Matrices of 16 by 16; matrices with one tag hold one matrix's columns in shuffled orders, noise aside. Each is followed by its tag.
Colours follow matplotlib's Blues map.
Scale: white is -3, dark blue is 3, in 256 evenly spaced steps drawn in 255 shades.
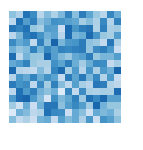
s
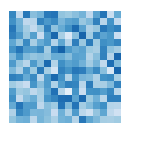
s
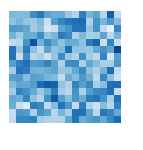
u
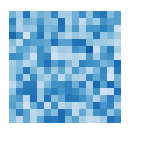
u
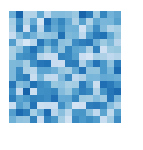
u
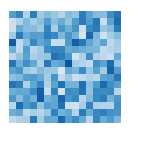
u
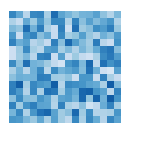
u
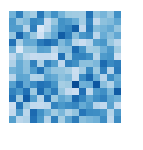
u
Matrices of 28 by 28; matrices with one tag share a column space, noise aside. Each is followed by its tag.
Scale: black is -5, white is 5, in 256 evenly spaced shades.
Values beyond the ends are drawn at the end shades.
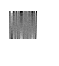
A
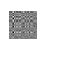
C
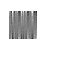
A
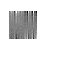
A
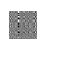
C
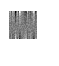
A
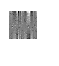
A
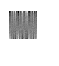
A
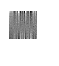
A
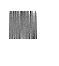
A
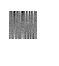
A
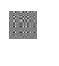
C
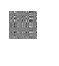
C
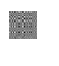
C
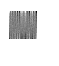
A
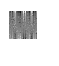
A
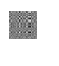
C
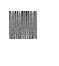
A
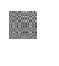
C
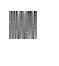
A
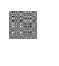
C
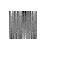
A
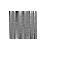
A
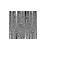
A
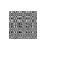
C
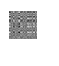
C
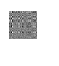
C
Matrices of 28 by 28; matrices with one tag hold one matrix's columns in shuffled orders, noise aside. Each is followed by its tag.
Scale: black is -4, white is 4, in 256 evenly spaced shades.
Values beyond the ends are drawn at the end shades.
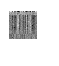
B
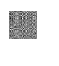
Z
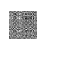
Z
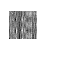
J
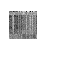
B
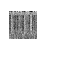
B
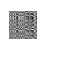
Z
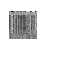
B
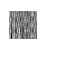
J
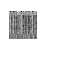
B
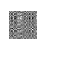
Z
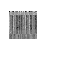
B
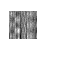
J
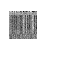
B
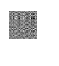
Z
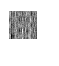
J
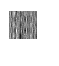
J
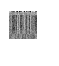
B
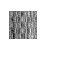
J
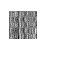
J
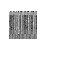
B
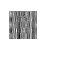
J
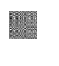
Z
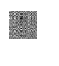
Z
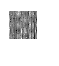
J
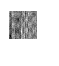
J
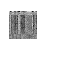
B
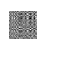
Z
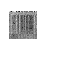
B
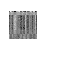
B
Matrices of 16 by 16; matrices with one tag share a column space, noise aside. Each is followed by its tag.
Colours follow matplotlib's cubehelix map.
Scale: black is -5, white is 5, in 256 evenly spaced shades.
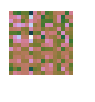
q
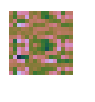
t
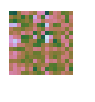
q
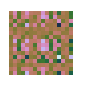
t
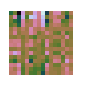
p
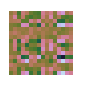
t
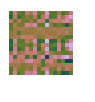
t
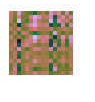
q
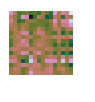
p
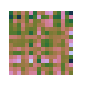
p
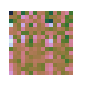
q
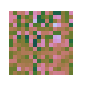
q
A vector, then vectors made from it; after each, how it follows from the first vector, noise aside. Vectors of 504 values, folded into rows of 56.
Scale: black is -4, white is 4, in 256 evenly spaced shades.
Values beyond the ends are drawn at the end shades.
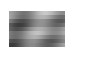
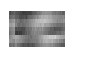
wrapped around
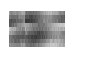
wrapped around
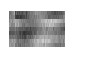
wrapped around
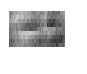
wrapped around
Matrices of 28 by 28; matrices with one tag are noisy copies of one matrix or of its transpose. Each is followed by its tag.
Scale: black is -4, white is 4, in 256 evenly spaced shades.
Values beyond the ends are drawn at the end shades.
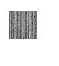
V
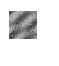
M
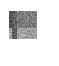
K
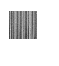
V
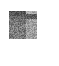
K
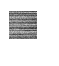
V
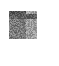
K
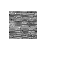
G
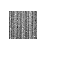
V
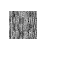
G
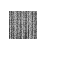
V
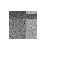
K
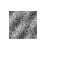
M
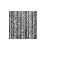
V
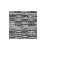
G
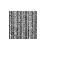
V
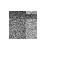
K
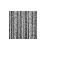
V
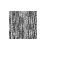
G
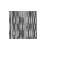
G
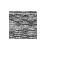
G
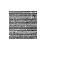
V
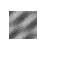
M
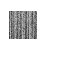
V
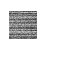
V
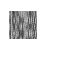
G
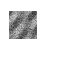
M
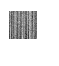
V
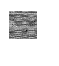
G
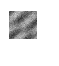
M
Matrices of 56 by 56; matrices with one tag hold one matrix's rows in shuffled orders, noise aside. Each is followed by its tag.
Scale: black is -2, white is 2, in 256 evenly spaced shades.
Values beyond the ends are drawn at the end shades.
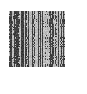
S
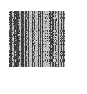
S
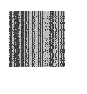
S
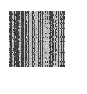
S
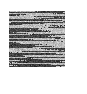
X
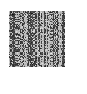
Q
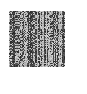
Q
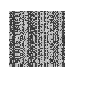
Q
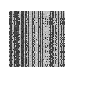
S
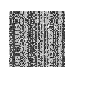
Q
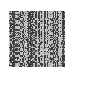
Q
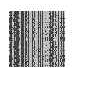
S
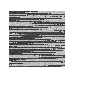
X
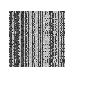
S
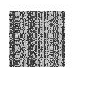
Q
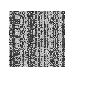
Q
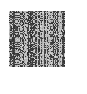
Q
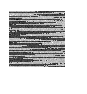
X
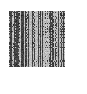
S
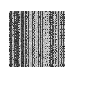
S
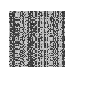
Q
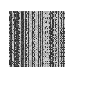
S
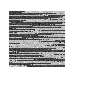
X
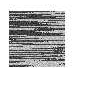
X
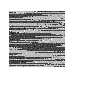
X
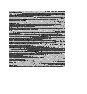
X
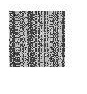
Q
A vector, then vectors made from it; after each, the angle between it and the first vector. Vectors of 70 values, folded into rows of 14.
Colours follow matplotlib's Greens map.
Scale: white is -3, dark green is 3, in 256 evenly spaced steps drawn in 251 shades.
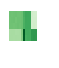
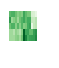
nearly parallel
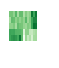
nearly opposite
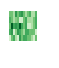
orthogonal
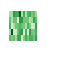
orthogonal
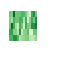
partly opposed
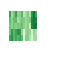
nearly opposite
